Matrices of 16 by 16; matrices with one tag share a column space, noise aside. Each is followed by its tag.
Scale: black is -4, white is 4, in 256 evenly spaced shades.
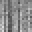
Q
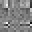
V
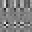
V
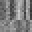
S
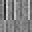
S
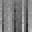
Q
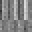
S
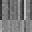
S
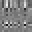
V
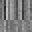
S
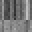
S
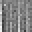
Q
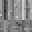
S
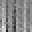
Q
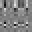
V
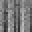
Q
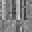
S
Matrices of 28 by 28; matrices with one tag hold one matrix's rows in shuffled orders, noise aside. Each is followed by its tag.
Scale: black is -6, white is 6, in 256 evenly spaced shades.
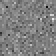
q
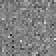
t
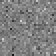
t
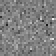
q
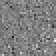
t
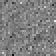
t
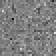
t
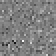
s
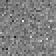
s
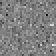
q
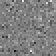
s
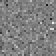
q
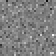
q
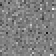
q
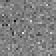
s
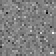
q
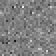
s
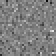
q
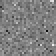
q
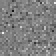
t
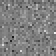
t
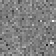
q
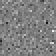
q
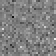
t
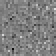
t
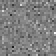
t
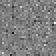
t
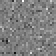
s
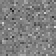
t
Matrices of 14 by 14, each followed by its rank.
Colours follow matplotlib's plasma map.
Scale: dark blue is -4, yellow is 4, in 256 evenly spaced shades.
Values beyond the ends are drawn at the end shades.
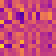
two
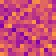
full rank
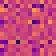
three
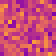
full rank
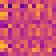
three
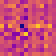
three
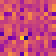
three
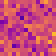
full rank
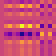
one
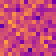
full rank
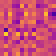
three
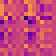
two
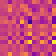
two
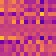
two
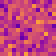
full rank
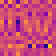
two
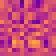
two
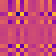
one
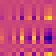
one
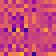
three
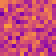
full rank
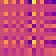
one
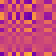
one
